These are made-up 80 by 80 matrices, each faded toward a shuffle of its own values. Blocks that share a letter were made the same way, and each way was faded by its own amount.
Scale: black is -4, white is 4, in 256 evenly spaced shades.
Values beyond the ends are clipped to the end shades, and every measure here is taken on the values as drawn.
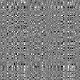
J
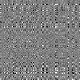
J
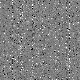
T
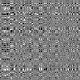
J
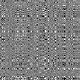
J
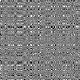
J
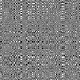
J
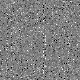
T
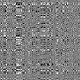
J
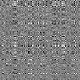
J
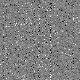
T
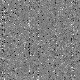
T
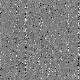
T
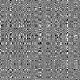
J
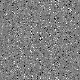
T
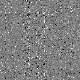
T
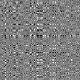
J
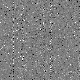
T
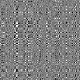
J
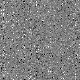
T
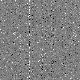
T
